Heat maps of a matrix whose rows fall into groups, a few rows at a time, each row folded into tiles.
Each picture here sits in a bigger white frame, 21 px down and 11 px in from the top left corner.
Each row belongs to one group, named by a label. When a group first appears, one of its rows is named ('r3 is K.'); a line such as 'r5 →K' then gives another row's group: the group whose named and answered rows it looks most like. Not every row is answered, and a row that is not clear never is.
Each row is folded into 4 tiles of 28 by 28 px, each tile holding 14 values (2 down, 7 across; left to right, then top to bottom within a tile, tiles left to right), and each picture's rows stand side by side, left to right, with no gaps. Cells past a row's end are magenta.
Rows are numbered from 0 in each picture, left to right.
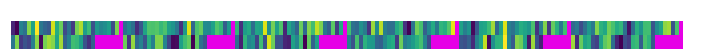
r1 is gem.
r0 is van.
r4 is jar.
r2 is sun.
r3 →jar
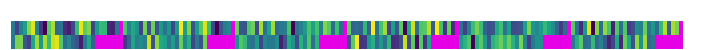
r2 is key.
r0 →van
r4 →van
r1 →sun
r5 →key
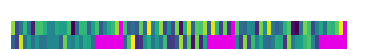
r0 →jar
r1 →key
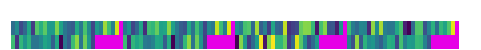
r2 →van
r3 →jar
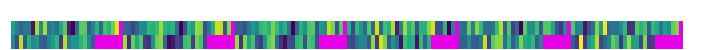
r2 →gem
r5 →jar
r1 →gem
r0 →jar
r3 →sun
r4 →van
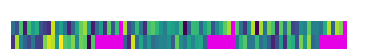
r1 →jar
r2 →key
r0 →van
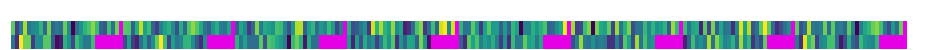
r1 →van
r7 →sun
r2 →gem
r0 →sun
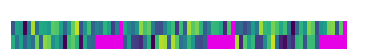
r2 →gem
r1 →van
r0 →gem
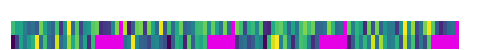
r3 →sun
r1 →key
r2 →van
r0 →sun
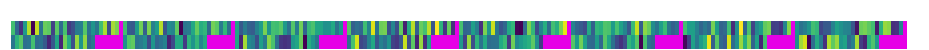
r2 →gem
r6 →sun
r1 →key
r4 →jar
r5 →gem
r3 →key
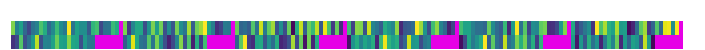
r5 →jar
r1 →sun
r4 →sun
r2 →key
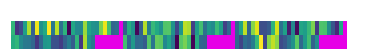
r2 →van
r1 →gem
